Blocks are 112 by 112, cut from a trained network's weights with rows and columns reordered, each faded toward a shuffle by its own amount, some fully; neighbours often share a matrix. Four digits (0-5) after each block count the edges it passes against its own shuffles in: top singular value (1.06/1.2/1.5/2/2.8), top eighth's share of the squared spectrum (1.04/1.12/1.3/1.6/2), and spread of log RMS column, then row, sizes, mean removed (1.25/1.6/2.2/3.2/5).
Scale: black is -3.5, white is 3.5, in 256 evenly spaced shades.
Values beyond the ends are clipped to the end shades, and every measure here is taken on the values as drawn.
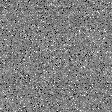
1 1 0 0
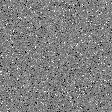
0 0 0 0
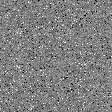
0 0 0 0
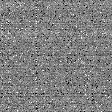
3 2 2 0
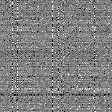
4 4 3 1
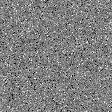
1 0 0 0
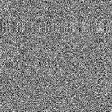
4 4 2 2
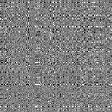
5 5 3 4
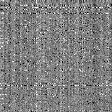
4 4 1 3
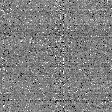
3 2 2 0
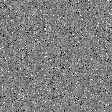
1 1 0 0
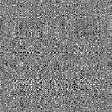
4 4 3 3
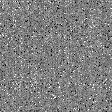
2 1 0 1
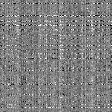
4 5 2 4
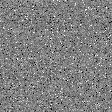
1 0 0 0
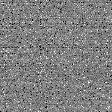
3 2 1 0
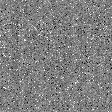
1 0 0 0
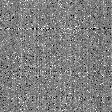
3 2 0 2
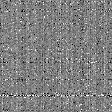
3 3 1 3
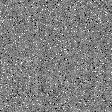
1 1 0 0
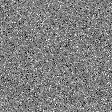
0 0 0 0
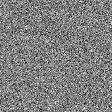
2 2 0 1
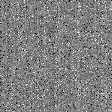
2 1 0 1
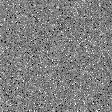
1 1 0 0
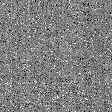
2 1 0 0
